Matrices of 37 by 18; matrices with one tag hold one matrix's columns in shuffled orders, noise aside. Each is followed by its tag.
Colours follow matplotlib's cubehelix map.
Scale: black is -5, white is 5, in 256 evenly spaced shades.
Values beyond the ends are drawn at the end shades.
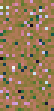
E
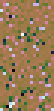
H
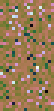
E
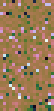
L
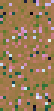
L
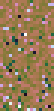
H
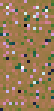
E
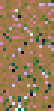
H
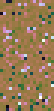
L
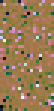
L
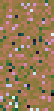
H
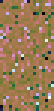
L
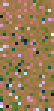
H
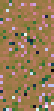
H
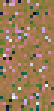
L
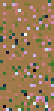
H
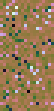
E
